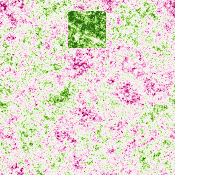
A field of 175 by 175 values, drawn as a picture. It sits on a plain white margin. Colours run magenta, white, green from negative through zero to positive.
The values follow a bell shape. The top middle is the ninth with the highest average. There is no overall slope. In the top middle lies a patch that is higher than the rest. The field is mottled with small blotches. The halves do not mirror each other. There are no regular stripes.
